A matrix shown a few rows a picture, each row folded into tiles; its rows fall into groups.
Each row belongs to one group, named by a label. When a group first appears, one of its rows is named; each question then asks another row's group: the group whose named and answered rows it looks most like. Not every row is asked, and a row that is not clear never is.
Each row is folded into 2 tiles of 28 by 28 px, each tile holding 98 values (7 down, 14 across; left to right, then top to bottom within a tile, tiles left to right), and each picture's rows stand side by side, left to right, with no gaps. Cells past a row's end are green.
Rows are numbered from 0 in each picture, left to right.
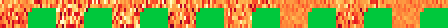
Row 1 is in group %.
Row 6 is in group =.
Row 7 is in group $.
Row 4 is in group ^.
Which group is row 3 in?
=
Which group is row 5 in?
$
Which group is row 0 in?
=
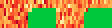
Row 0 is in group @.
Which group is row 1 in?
%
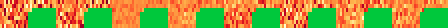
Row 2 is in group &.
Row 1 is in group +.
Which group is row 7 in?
%
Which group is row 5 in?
@
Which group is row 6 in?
^
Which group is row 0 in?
@
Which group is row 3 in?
^
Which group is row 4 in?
=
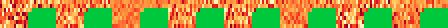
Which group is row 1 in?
$
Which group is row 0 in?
@
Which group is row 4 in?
%
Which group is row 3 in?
%
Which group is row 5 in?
+
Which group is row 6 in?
$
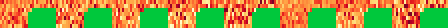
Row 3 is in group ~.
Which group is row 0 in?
+
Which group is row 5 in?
=
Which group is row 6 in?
~
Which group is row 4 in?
&
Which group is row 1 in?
@
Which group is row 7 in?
@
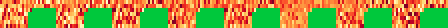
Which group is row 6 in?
+
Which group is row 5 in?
~
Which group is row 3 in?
&
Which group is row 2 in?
&
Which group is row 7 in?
@
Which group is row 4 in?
&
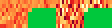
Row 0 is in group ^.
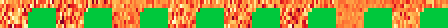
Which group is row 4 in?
@
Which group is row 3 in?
%
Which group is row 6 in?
^
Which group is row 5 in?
+
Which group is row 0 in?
$
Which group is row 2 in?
=
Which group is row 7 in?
~
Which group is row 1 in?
&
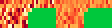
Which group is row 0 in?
+
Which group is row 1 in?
+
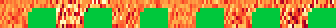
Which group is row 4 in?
+
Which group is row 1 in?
%
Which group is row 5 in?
+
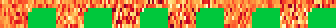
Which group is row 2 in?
&
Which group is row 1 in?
$
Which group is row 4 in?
^
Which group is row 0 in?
@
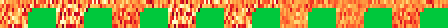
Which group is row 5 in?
^
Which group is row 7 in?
=
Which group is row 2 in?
=
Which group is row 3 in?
%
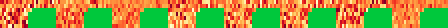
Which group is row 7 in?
~
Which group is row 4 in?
$
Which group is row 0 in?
+
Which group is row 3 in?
~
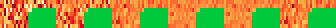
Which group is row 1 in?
+
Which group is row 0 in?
@
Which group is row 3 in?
^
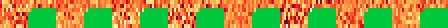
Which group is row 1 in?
~
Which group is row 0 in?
@
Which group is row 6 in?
+
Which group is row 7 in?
^
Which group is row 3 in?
@
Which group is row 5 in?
&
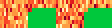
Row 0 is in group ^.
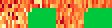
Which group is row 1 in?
&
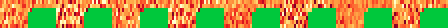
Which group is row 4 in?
=
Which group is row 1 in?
%
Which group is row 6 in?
&
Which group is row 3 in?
%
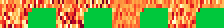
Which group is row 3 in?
%
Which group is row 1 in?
+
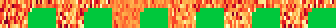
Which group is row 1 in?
$
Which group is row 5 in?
$
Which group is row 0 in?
&
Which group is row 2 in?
$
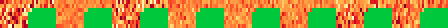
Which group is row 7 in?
&
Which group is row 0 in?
+
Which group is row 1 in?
^
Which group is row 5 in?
=
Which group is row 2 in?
@
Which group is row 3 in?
~
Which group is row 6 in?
=
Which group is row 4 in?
$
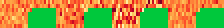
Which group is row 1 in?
@
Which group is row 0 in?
$
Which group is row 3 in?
&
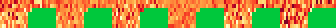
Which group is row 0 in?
~
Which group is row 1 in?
~
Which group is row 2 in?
^
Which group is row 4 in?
~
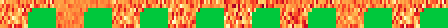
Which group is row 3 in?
%
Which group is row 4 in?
~
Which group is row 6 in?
$
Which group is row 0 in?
$
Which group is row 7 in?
$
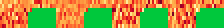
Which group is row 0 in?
=
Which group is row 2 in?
&
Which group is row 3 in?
@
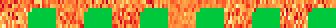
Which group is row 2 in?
=
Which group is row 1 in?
+
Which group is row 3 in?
^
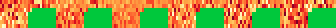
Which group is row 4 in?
@
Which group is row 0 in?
~
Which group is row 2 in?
=
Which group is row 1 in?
=
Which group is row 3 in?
^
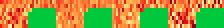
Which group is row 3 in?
+
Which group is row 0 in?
+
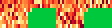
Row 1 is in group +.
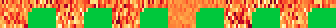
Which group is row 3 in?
$
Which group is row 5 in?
~
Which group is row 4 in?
+
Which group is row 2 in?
&
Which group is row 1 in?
~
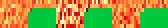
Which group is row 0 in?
%
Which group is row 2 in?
+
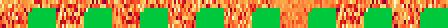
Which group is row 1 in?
&
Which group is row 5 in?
=
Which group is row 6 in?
&
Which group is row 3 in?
@
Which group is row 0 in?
=
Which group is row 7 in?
=
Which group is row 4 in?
^
